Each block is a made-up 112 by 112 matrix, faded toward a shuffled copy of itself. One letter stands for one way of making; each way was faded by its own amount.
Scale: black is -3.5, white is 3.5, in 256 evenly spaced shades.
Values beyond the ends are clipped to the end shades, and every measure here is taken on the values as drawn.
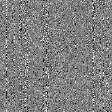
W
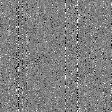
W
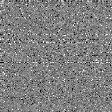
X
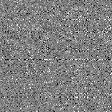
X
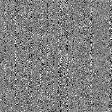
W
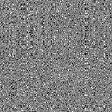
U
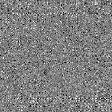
X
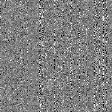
W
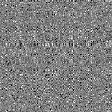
U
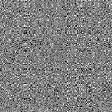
U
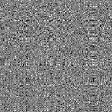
U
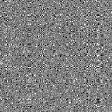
U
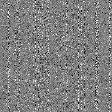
W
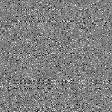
X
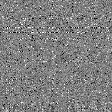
X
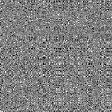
U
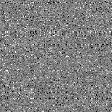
X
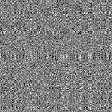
U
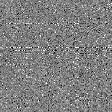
X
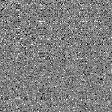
X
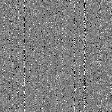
W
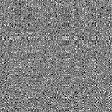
U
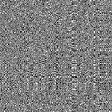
U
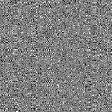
U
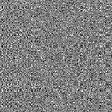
U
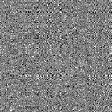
U
